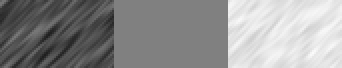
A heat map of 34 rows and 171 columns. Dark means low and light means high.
The table splits into one row of 3 panels. Panel 1,1: low, slanting up to the right. Panel 1,2: middling, flat. Panel 1,3: very high, slanting up to the right, faint in contrast.
